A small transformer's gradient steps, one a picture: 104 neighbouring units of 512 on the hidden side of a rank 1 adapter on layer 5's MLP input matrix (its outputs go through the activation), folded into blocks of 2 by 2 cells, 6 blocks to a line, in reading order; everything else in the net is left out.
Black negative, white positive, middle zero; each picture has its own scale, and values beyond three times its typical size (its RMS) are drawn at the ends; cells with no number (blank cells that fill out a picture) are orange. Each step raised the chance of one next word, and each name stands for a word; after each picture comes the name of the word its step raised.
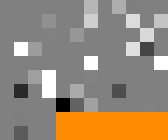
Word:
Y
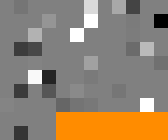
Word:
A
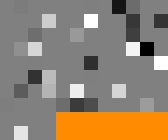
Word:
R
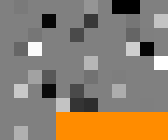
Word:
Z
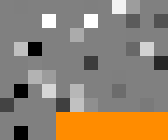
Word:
Z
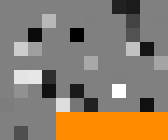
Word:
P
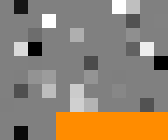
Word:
Z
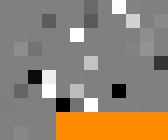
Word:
P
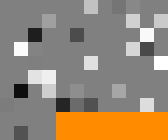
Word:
Y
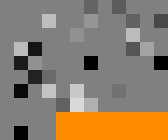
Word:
Z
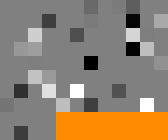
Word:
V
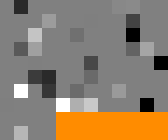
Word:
Y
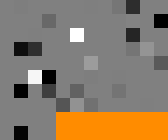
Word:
A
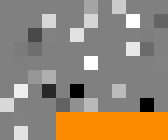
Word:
V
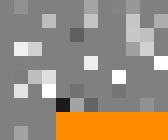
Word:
Y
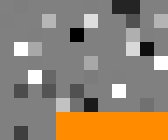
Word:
P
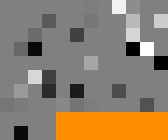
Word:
R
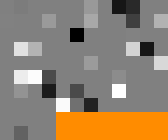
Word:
P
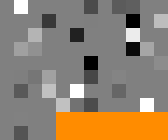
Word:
V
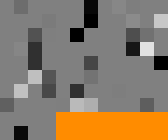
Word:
R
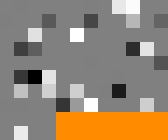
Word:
P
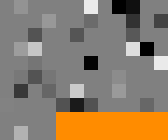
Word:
R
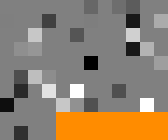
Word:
V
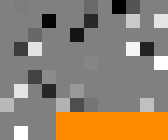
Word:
Z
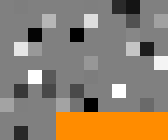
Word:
P
